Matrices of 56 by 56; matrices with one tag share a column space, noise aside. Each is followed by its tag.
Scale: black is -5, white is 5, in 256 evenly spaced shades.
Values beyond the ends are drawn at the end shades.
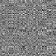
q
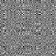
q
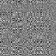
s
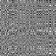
q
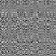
s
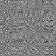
s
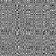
q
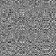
s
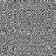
q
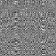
s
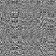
s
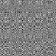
s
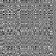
q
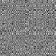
q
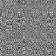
s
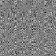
s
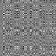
q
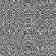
q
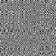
q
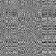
s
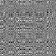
s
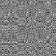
s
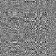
s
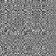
q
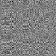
s
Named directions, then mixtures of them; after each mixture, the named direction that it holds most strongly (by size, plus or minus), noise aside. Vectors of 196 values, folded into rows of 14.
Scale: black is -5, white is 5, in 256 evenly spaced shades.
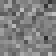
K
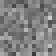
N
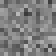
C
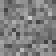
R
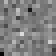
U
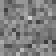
R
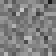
K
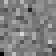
U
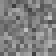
N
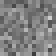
N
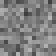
C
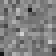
U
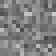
C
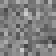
C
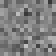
C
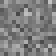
C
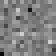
U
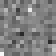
U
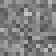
C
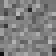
U
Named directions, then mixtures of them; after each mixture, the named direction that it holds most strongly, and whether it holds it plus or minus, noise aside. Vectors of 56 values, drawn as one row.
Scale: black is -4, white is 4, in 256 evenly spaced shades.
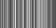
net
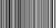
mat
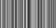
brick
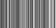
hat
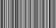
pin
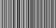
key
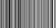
mat, plus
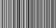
key, plus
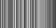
net, plus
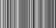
hat, minus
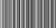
key, plus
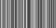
brick, plus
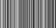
hat, minus
